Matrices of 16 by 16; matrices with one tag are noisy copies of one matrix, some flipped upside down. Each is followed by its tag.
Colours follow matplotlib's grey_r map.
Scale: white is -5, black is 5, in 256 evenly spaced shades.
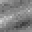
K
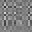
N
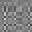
N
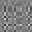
N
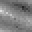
K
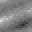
K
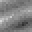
K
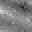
K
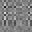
N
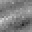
K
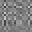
N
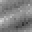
K
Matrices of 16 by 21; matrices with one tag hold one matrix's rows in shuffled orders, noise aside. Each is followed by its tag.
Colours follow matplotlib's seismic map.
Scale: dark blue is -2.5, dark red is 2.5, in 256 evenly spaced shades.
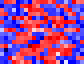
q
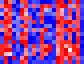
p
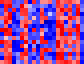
p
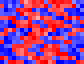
q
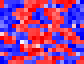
q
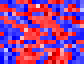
q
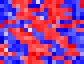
q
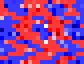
q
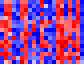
p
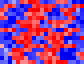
q
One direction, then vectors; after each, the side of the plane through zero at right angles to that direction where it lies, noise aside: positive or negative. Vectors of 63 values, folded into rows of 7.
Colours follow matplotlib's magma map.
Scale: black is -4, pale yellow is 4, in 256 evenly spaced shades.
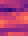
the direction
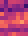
positive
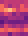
negative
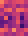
negative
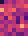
negative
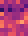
positive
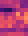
positive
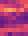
negative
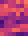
negative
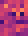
negative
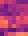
positive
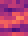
positive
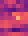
positive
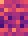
negative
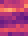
negative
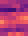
positive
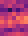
positive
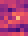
positive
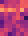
negative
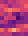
negative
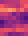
negative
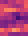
negative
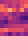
negative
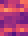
negative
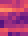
negative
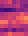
positive
